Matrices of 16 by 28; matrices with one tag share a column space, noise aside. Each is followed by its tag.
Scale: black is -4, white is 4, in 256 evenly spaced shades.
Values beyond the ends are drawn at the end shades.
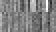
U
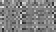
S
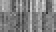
U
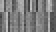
U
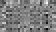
S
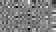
S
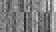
U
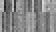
U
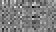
S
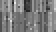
U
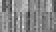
U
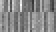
U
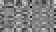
S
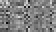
S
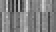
U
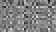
S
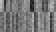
U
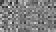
S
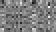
S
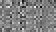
S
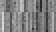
U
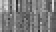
U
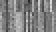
U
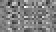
S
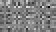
S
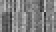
U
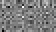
S
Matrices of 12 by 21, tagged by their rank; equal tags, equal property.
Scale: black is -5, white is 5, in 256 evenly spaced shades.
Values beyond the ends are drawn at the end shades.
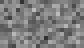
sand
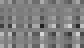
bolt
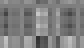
bolt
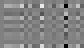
bolt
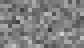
sand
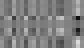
bolt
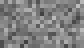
sand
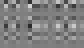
bolt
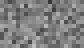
sand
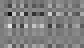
bolt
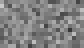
sand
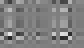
bolt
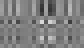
bolt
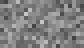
sand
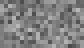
sand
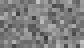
sand
